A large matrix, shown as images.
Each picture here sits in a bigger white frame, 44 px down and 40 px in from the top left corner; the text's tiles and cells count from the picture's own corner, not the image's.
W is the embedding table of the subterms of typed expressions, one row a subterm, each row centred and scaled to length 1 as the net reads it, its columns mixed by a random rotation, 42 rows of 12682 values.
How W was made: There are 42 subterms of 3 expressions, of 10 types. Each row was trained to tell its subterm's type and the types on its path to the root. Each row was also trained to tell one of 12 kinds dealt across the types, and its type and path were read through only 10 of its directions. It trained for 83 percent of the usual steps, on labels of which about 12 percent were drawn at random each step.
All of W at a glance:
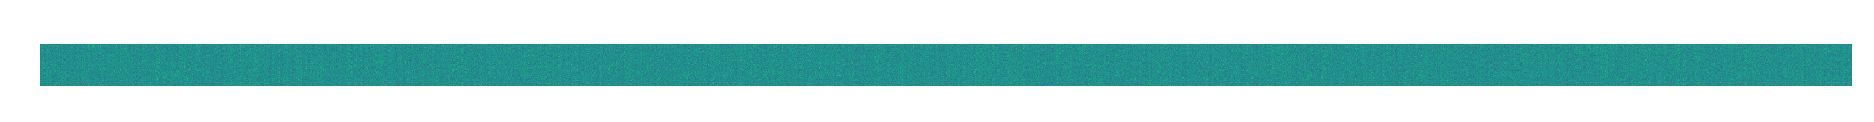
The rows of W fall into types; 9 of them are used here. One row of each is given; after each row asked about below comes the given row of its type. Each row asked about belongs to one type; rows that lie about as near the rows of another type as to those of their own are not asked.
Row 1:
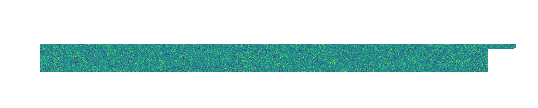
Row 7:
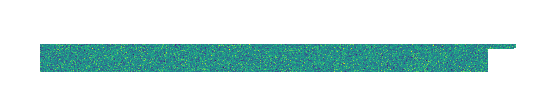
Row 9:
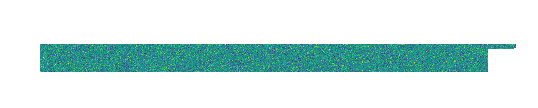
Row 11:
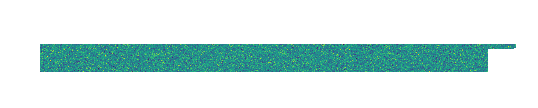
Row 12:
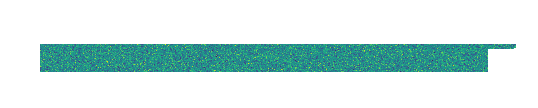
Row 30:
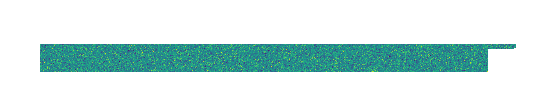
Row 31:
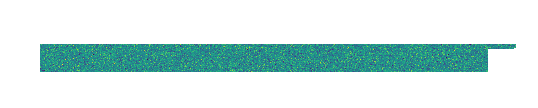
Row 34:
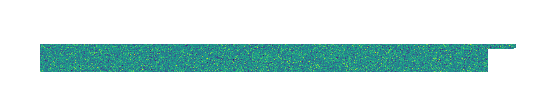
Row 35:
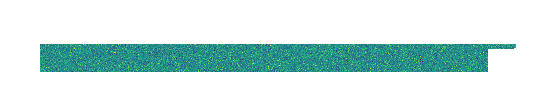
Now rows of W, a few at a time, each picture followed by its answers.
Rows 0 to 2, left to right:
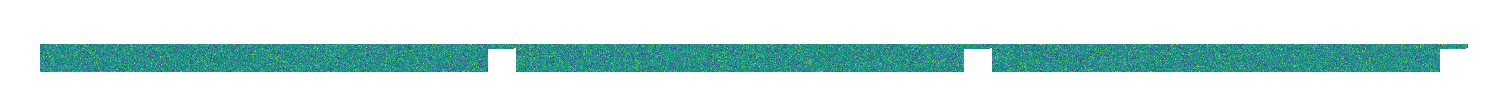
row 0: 34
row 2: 9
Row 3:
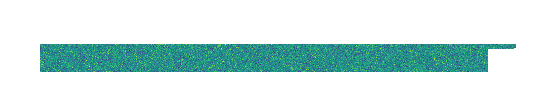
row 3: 12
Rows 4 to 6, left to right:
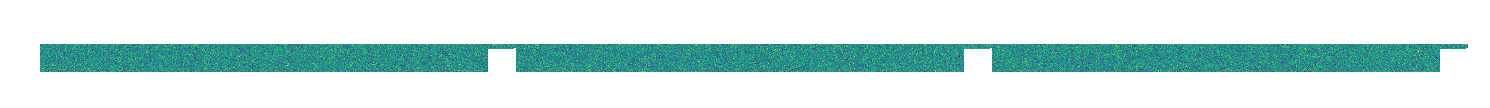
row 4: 34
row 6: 31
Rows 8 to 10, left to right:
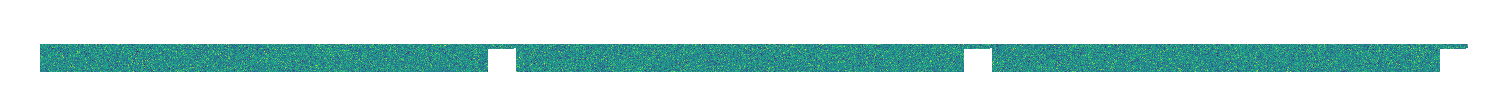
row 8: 34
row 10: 1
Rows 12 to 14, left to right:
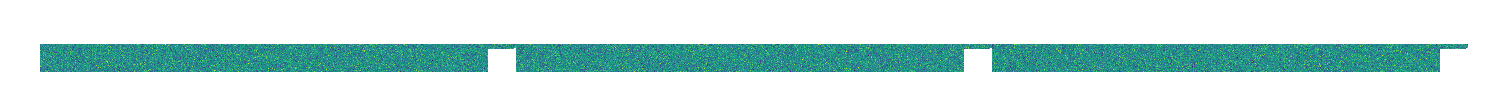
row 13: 30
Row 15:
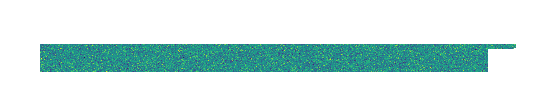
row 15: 9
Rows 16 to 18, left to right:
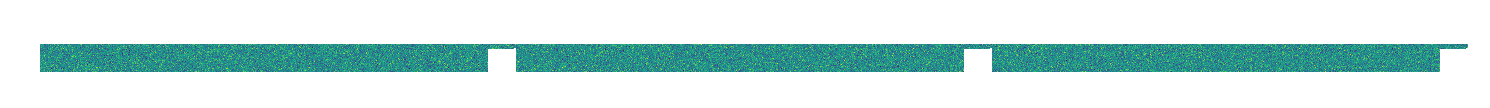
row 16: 1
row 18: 11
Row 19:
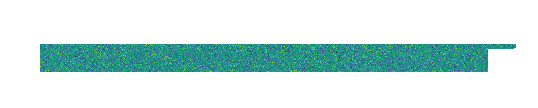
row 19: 31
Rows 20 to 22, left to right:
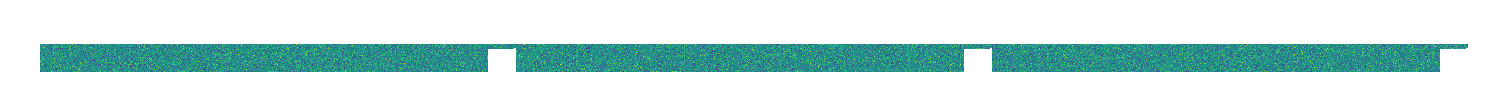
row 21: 9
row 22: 12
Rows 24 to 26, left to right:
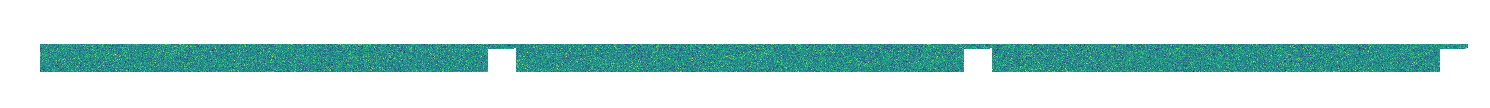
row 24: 12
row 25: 1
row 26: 30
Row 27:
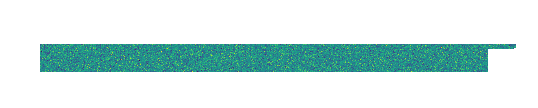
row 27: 11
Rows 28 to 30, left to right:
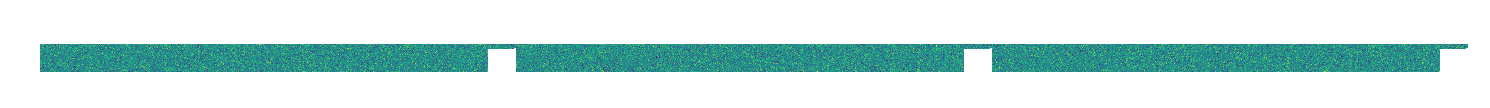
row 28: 11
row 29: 12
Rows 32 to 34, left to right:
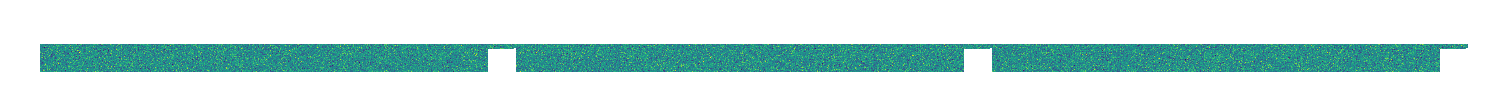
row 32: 30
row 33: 12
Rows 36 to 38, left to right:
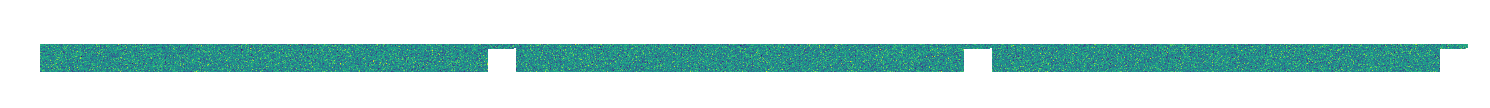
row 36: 1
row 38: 7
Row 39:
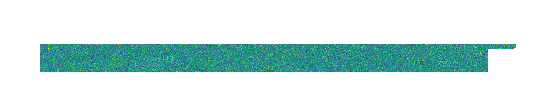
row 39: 9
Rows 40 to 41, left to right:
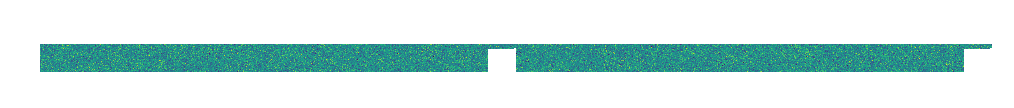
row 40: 1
